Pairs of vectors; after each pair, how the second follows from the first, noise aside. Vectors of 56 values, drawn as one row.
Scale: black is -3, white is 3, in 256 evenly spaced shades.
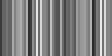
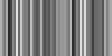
wrapped around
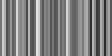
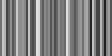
copied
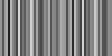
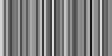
wrapped around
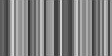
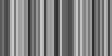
copied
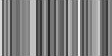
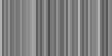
shrunk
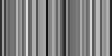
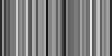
copied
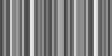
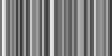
wrapped around
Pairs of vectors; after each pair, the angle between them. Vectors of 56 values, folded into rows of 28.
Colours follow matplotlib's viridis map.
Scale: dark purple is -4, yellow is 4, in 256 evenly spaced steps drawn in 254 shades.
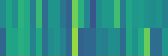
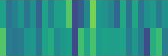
nearly opposite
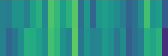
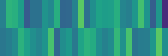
orthogonal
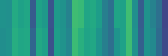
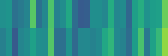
nearly opposite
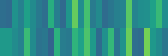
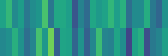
nearly opposite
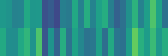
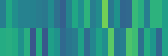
partly aligned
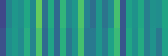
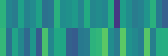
partly opposed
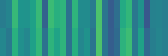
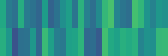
partly opposed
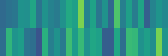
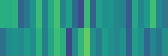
partly opposed
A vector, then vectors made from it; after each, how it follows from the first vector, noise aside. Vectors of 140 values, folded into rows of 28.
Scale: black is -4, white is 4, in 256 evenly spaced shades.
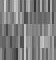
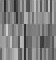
negated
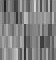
negated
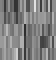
negated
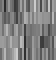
negated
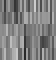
negated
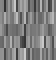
sign-scrambled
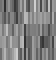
negated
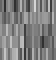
negated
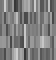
sign-scrambled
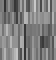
negated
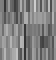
negated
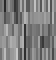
negated
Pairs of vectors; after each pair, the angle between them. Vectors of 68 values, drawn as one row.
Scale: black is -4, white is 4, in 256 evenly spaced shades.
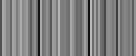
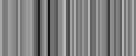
orthogonal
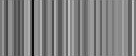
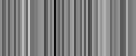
orthogonal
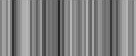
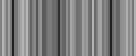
nearly parallel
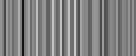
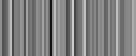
orthogonal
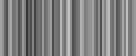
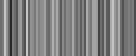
partly opposed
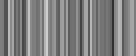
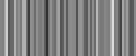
nearly opposite
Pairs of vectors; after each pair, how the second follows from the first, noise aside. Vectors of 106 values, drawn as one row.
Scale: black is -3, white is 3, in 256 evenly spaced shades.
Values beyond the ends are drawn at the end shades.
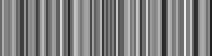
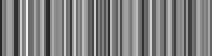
reversed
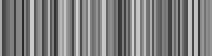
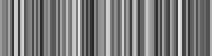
reversed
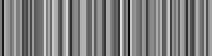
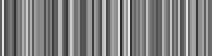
negated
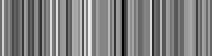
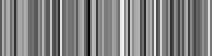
reversed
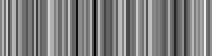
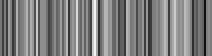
negated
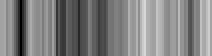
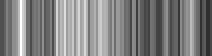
negated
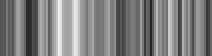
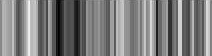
negated
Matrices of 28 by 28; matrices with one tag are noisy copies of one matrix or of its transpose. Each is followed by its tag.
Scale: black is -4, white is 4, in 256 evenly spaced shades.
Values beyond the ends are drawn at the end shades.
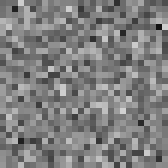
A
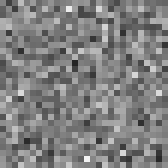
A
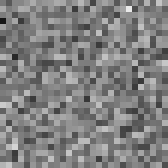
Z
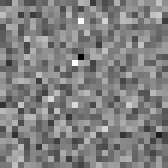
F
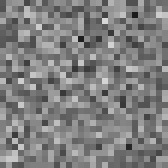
F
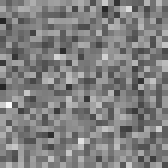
Z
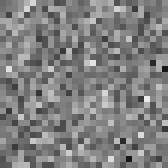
A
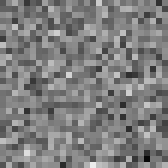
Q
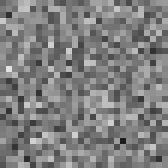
A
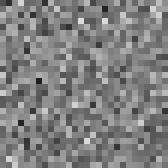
F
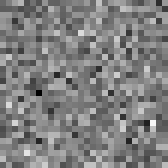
Q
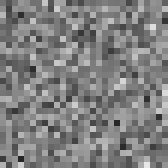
Q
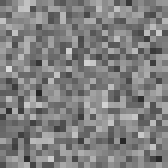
A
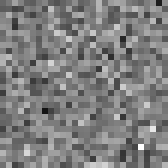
Q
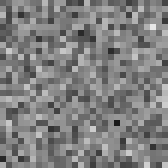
Q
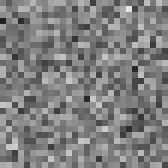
Z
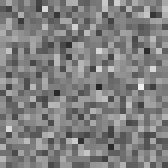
Z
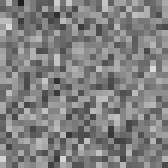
Z
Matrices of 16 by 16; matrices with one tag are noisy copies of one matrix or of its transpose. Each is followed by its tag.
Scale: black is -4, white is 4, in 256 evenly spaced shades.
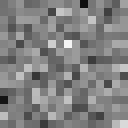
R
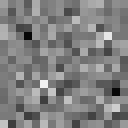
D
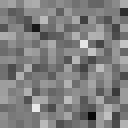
D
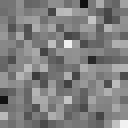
R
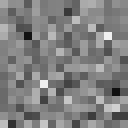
D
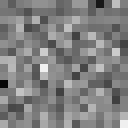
R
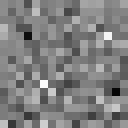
D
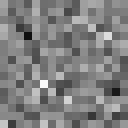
D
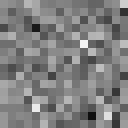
D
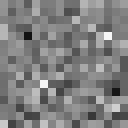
D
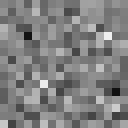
D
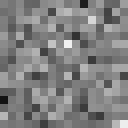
R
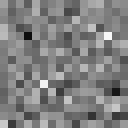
D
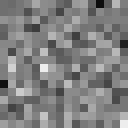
R
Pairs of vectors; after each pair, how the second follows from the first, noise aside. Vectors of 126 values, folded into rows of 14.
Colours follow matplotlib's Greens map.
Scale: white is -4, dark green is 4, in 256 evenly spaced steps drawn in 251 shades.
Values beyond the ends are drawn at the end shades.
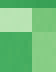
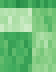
copied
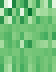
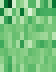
negated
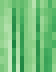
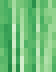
negated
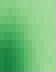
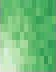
negated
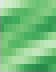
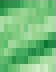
negated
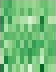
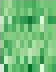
negated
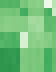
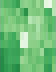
copied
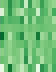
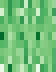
copied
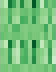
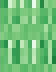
negated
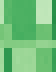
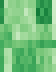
negated
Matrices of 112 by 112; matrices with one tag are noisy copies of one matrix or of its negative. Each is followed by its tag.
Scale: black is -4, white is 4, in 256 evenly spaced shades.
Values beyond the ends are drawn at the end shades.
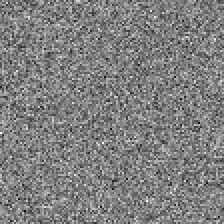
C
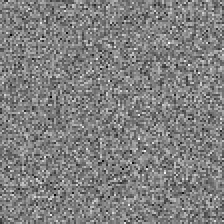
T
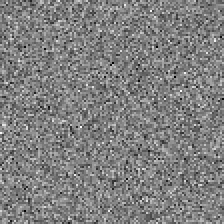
C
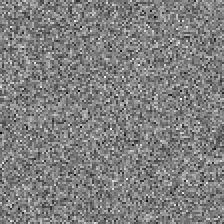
C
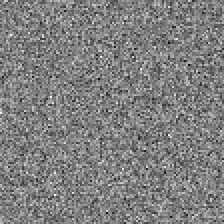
T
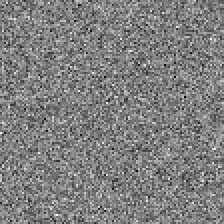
C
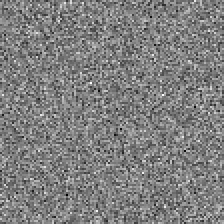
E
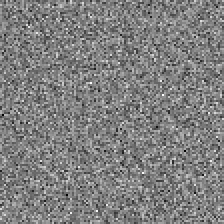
E
